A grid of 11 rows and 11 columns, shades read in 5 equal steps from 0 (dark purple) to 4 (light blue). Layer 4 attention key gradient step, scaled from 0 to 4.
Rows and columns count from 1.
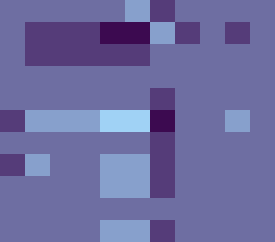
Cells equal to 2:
85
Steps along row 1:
same same same same up down up same same same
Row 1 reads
2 2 2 2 2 3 1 2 2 2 2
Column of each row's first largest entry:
6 7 1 1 1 5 1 2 5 1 5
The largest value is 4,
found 2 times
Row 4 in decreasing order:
2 2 2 2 2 2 2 2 2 2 2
